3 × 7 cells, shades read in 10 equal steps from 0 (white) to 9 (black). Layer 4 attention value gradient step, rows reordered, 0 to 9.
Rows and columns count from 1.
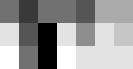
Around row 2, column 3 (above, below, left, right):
5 9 6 1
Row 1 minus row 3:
5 2 -4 5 5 2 2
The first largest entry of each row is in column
2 3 3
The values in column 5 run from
1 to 6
